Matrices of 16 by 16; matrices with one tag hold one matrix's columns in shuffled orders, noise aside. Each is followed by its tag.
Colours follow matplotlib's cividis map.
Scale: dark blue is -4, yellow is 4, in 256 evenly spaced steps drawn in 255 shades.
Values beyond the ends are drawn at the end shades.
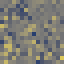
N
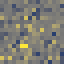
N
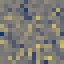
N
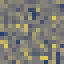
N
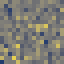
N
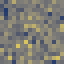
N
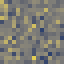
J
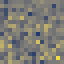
N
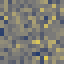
J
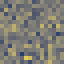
N
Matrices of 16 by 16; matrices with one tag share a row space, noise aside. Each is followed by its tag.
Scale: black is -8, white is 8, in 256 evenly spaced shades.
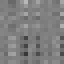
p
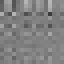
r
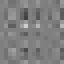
p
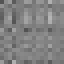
r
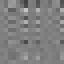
p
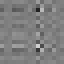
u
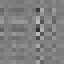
u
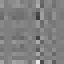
u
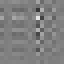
u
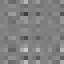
p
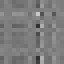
u
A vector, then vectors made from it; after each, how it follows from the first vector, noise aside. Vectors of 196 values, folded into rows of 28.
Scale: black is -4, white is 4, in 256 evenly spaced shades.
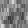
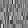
sign-scrambled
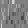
partly zeroed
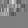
partly zeroed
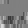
partly zeroed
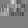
partly zeroed
